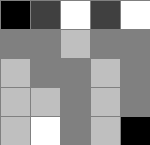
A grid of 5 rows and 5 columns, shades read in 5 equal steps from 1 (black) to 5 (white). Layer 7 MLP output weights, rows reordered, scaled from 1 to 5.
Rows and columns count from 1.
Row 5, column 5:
1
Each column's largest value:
4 5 5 4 5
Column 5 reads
5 3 3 3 1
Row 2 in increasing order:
3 3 3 3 4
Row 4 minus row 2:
1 1 -1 1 0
